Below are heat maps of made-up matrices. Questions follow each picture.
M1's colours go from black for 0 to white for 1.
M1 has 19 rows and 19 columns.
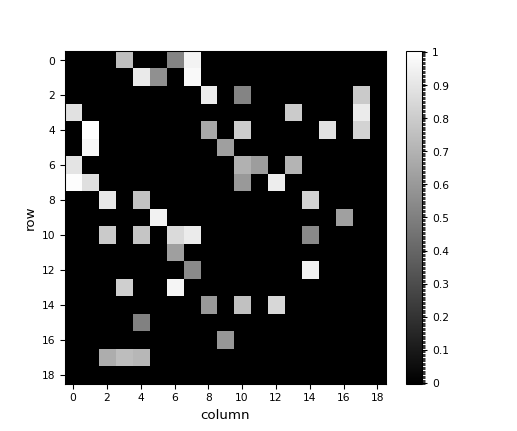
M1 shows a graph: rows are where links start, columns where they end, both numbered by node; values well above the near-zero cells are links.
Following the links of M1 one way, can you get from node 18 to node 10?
no
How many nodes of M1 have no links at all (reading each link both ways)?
1
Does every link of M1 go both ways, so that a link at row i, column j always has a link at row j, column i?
yes
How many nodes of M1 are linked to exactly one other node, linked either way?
3
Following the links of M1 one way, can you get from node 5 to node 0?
yes
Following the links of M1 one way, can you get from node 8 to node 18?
no
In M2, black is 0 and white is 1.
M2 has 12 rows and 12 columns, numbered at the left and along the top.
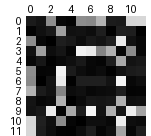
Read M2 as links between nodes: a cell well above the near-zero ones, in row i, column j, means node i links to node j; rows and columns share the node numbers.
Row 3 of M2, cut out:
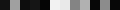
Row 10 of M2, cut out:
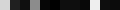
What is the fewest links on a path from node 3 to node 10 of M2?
1
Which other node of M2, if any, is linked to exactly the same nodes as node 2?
node 11
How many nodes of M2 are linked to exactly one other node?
2
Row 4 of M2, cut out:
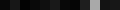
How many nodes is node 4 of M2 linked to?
1
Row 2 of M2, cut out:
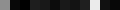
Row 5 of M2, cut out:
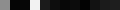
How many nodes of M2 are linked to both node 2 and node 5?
1
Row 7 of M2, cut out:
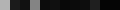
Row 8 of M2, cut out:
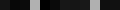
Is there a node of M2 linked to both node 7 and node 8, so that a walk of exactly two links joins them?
yes
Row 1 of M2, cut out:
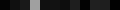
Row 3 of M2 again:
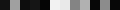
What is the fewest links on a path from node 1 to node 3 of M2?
1
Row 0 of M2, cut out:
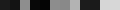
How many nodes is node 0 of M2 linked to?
6
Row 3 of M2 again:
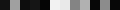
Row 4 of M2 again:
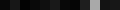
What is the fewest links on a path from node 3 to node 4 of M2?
3
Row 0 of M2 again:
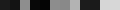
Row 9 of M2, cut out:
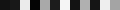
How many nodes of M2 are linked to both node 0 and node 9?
4
